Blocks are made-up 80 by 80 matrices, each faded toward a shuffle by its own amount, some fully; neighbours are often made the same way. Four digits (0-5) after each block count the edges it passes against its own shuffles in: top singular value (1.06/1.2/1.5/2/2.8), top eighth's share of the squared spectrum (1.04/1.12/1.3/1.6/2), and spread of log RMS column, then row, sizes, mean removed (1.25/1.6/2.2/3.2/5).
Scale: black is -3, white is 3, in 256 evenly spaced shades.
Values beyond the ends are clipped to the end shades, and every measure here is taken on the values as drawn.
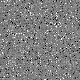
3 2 0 0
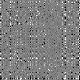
5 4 3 3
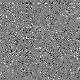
3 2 1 1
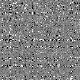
3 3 3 3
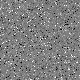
0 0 0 0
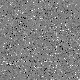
1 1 0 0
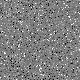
0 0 0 0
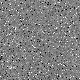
1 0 0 0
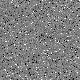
0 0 0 0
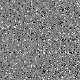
2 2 1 2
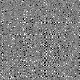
4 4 2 2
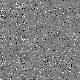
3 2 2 1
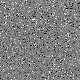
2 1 0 0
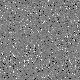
1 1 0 0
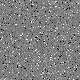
0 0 0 0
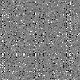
4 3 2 2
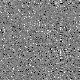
3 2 1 1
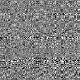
4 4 2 4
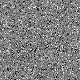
3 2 0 0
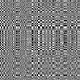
5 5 4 4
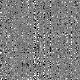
2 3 4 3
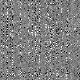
2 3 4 2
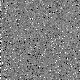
2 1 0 0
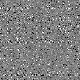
4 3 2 2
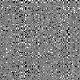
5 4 3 3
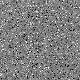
2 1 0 0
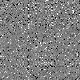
4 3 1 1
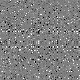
4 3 1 2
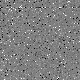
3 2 0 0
